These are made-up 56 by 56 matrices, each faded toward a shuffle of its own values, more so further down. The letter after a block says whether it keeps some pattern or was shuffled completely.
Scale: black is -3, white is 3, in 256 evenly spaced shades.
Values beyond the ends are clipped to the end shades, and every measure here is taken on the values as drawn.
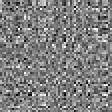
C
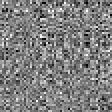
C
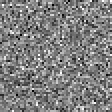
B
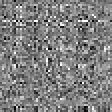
C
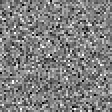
B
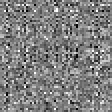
C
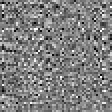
C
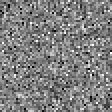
B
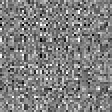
C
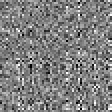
C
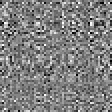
C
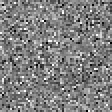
B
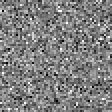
B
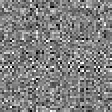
C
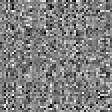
C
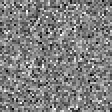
B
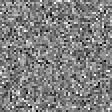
B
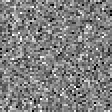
B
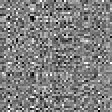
C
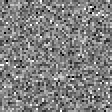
B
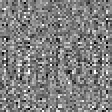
C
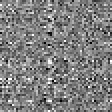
C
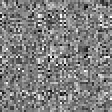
C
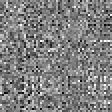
C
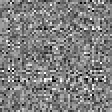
C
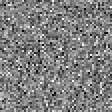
B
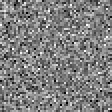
B
